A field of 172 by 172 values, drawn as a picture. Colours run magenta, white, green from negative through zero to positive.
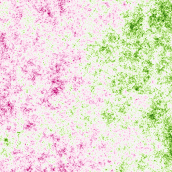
Grain: blotchy. Slope: up to the right. Odd rows or columns: none.
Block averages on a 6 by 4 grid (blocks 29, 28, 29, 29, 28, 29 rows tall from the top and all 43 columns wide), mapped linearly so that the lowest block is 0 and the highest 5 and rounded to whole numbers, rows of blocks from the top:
1025
0145
0034
0134
1224
1023
